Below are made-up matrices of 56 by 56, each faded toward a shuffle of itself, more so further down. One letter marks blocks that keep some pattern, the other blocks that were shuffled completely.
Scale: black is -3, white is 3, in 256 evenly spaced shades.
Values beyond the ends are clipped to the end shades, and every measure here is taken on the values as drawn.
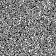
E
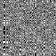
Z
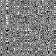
Z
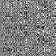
Z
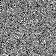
E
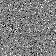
E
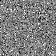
E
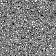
E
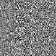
Z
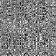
Z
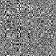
Z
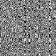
Z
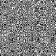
Z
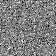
E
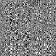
Z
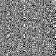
Z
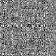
Z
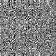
Z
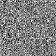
Z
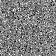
E
